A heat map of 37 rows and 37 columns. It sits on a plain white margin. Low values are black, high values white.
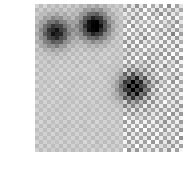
Dips: three. Seam: vertical, 60% of the way across, the left part calmer. Mirror symmetry: none. Average level on the scale: 70%.
